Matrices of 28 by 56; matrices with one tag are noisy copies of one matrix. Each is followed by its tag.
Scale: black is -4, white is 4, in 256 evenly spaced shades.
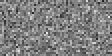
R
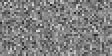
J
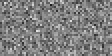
J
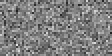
R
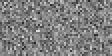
J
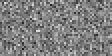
J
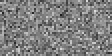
R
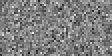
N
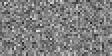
J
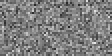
R
